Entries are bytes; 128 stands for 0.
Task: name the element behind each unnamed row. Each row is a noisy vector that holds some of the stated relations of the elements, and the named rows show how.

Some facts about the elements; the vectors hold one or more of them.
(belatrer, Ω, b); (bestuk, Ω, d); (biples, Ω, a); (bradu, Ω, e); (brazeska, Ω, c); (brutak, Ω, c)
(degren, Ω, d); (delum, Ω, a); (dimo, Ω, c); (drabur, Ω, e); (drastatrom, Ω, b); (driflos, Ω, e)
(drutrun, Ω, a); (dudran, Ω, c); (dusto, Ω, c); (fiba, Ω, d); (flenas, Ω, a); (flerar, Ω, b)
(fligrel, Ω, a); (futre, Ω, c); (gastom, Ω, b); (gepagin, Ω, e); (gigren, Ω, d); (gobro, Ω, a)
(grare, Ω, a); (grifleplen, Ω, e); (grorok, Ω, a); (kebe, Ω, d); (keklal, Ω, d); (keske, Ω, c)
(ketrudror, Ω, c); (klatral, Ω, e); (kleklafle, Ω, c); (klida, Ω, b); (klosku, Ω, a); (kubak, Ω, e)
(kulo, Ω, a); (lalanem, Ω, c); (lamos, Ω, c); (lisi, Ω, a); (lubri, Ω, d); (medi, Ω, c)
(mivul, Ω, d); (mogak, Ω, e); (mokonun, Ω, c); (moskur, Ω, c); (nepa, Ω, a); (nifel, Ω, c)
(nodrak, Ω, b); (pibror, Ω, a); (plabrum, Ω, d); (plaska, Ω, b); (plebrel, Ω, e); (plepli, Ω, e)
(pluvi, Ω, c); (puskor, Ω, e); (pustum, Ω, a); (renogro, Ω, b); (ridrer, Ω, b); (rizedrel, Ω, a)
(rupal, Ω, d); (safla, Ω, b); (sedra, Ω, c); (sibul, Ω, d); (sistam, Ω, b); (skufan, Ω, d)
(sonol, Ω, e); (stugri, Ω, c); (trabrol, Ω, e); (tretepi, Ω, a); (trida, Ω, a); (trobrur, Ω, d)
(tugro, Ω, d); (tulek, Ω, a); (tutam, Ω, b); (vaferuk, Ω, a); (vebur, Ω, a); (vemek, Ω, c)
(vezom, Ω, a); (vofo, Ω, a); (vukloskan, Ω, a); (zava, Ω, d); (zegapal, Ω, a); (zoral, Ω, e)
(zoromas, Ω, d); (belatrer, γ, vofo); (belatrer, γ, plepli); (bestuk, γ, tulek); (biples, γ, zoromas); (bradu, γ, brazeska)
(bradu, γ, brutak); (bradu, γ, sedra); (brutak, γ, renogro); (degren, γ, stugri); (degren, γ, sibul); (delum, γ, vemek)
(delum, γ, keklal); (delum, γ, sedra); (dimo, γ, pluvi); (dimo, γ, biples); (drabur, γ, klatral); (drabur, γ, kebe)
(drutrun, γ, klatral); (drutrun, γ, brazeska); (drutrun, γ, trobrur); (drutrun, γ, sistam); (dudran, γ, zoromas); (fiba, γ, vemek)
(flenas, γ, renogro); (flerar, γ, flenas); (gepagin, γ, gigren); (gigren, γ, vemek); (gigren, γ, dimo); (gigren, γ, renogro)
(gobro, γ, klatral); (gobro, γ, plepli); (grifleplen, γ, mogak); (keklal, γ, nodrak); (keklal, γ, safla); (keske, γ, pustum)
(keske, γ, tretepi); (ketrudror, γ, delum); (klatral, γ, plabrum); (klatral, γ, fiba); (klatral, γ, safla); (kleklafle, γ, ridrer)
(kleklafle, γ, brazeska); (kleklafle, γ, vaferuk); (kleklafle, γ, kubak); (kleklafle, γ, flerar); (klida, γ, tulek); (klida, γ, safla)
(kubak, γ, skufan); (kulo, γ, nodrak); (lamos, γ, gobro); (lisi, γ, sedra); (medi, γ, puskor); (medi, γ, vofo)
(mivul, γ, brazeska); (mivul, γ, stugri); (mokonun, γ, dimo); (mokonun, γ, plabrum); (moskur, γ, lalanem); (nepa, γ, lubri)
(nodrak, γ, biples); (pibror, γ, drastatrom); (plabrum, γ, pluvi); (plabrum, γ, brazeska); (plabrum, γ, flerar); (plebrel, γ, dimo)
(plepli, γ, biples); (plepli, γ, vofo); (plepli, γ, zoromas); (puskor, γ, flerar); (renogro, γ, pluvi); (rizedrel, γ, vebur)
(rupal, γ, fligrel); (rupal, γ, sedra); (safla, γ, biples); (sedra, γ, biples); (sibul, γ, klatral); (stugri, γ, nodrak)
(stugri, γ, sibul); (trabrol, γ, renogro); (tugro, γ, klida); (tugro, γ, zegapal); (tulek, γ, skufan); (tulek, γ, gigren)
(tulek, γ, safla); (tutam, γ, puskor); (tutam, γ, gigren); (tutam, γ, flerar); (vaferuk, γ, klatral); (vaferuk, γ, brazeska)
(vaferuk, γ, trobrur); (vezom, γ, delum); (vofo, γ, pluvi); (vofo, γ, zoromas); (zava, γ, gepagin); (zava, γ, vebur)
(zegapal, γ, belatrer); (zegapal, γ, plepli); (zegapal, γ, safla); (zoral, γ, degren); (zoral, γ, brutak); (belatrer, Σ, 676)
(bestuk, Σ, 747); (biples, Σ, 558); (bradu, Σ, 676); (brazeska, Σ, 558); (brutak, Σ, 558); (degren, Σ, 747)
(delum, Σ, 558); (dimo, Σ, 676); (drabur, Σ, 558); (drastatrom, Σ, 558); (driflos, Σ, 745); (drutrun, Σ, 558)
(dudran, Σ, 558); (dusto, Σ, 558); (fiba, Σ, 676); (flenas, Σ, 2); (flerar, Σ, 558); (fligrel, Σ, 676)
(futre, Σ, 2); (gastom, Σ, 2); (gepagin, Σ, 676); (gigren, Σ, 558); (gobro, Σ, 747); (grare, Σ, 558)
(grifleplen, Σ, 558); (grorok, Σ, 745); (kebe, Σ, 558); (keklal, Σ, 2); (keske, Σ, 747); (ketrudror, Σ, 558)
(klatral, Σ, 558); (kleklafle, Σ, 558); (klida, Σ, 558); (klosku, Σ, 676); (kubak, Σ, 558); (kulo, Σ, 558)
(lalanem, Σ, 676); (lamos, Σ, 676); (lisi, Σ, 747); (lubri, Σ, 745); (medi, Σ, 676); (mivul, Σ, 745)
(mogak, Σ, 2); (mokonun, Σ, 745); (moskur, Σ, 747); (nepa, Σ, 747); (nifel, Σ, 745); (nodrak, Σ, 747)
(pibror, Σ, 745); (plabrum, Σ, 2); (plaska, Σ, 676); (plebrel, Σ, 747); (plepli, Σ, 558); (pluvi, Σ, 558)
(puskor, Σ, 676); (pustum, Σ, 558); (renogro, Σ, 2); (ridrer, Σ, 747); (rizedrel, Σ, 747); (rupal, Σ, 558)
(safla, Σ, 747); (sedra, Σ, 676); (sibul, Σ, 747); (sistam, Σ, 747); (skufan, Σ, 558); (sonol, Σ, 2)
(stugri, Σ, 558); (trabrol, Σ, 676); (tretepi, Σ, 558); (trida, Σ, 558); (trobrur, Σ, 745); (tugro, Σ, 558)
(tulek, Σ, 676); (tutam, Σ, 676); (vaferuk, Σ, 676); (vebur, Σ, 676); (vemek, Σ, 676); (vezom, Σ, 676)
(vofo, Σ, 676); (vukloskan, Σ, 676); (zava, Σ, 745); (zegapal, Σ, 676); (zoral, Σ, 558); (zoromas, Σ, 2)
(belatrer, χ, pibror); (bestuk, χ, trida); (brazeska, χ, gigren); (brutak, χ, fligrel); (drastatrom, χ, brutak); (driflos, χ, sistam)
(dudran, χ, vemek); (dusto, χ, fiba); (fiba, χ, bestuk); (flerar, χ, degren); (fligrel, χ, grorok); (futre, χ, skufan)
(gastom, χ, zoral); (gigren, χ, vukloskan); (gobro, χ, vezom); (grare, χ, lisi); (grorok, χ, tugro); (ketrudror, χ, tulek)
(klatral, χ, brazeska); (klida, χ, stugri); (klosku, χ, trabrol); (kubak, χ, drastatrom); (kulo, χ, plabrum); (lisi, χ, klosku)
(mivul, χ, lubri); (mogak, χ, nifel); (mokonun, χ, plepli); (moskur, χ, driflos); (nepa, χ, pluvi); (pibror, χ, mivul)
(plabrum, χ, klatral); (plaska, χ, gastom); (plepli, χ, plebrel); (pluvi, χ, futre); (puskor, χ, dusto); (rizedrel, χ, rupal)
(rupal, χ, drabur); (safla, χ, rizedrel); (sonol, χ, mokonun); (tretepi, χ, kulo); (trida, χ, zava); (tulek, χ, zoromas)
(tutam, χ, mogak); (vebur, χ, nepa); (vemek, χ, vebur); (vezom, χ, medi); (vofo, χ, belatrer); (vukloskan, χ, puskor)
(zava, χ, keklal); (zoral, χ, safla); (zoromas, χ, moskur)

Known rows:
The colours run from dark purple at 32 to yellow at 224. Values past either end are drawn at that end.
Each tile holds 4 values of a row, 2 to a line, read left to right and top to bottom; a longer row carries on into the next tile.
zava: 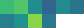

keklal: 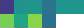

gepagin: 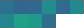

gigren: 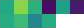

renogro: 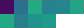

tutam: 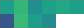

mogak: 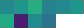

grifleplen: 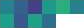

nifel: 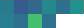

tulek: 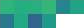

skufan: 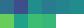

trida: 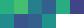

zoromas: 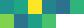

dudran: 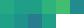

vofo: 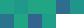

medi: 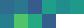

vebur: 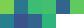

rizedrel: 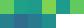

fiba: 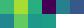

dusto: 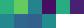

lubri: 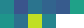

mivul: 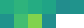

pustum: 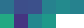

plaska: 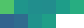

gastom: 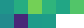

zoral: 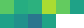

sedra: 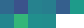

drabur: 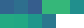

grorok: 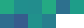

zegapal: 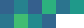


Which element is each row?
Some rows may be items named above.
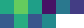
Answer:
puskor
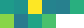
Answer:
zoromas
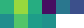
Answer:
fiba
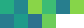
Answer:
safla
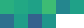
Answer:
tulek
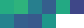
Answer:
trida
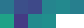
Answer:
pustum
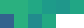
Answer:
belatrer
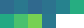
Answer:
degren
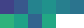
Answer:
biples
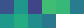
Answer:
drutrun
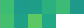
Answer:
rupal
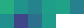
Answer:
grare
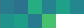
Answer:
flerar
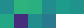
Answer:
sonol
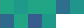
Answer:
vofo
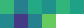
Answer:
drastatrom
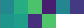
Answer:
brazeska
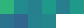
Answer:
klosku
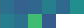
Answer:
nifel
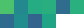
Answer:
fligrel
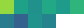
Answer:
moskur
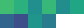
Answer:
pibror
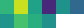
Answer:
bestuk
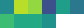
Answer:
plabrum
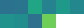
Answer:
flerar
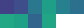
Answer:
biples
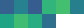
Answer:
kleklafle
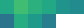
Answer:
mokonun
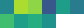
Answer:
plabrum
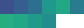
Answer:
stugri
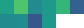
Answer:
kulo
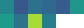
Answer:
lubri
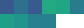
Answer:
delum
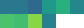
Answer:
tugro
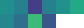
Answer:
keske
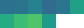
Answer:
sibul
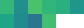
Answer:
brutak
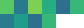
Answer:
vemek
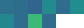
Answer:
nifel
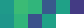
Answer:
klatral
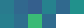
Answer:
nifel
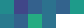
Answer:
lalanem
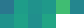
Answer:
klida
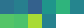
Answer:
tugro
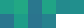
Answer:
vezom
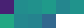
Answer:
flenas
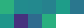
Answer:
tretepi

